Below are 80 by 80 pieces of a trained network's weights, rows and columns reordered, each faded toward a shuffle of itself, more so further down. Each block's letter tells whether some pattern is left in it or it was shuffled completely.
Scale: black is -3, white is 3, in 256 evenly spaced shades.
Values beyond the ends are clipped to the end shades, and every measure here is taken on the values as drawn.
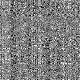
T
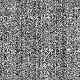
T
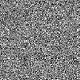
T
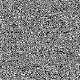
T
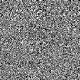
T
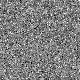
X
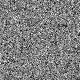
X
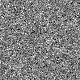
X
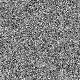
X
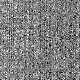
T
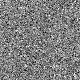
X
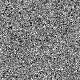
X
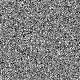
X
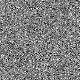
T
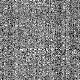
T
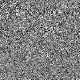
T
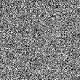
T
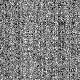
T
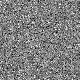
X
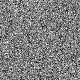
X
